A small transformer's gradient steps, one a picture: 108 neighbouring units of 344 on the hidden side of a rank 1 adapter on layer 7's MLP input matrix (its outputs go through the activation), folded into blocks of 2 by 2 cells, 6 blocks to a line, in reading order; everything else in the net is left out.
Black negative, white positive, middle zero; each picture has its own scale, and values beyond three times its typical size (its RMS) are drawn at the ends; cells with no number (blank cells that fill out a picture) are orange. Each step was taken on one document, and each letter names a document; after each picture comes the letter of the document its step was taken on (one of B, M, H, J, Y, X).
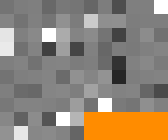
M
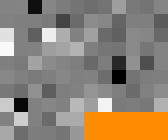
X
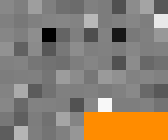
M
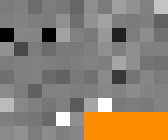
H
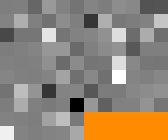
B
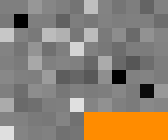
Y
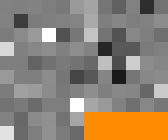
Y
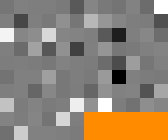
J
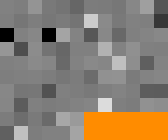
H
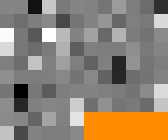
X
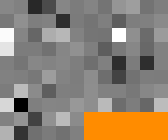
X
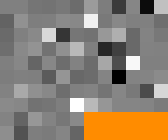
Y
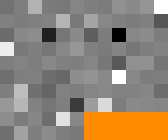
J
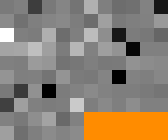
B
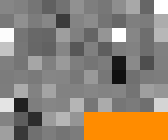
X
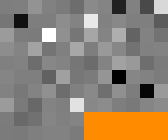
Y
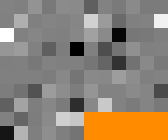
M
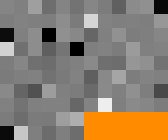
M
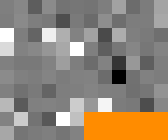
X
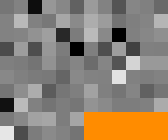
B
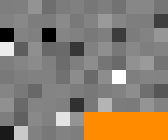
M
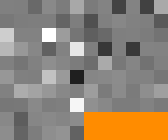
Y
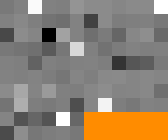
J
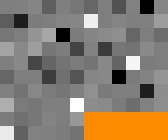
Y
